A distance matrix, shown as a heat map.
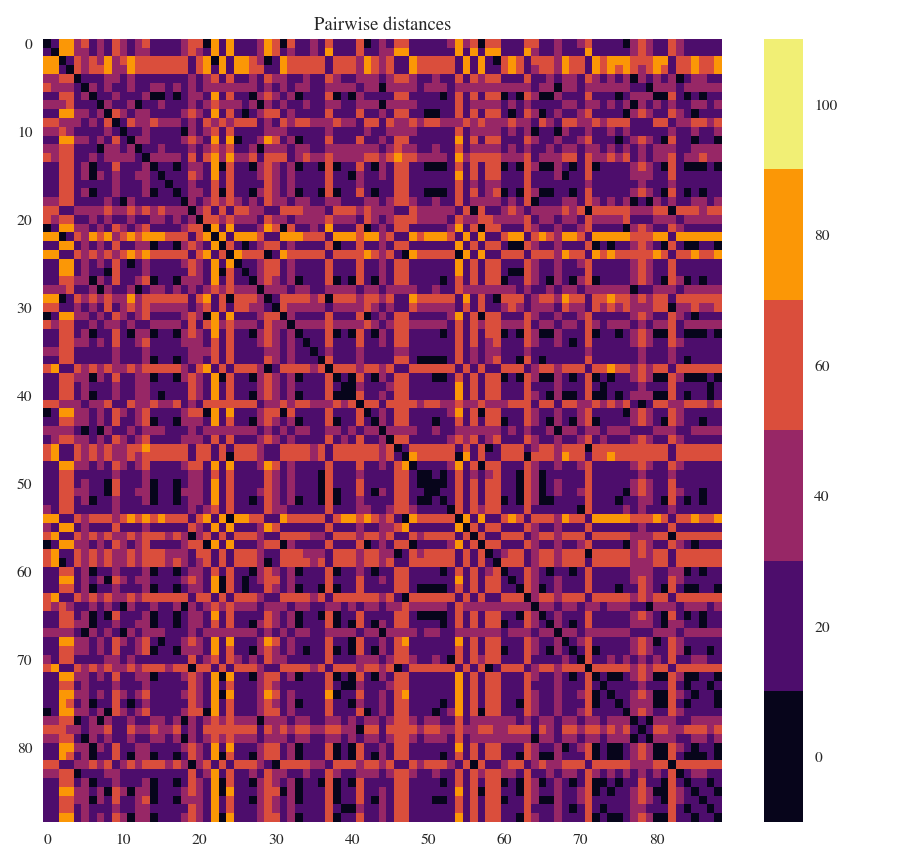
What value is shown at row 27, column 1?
20
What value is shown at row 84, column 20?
40
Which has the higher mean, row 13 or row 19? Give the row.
13
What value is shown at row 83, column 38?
40
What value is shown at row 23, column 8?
20
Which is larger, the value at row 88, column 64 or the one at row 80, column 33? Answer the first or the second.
the first
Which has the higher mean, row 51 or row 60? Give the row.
51
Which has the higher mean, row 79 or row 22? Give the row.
22
